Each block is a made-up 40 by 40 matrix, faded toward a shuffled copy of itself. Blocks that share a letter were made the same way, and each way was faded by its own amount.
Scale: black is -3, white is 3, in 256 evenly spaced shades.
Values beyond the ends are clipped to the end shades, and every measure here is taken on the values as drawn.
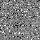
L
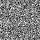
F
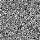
F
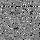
L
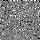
L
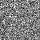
F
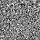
F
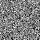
F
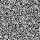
F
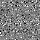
L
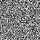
F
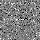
L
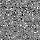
L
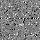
L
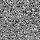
L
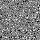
L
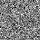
F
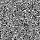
F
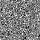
F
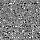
L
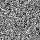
F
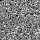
F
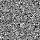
F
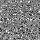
L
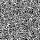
F
